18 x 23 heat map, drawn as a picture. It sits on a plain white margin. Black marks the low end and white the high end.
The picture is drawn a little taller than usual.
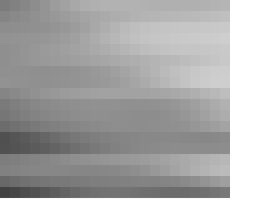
Histogram: bell-shaped. Mirror symmetry: none. Grain: streaks across. Slope: up to the top right. Ninth with the lowest average: bottom left.
